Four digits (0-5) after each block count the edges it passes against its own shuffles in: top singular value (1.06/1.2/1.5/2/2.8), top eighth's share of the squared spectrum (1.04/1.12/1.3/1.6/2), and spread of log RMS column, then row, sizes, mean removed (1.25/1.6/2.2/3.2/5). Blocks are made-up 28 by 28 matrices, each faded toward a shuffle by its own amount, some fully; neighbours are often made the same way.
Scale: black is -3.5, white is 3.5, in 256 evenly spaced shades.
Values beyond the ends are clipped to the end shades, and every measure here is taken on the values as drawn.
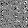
1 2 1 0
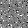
2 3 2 0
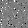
2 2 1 0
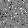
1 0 0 0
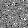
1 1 0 0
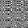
4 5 2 2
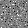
0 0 0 0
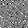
3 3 1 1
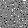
0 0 0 0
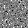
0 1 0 0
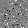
1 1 0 0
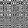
4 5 2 3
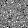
0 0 0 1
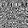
3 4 1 2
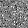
0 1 0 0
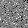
0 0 0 0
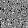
1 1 0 1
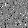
0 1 0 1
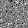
1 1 1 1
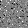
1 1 0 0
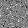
0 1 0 0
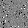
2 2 0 0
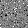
0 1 0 0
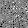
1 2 1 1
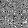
0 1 0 0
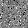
0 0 1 0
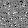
0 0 0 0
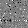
2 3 0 1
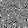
2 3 0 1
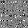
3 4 1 2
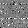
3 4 0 2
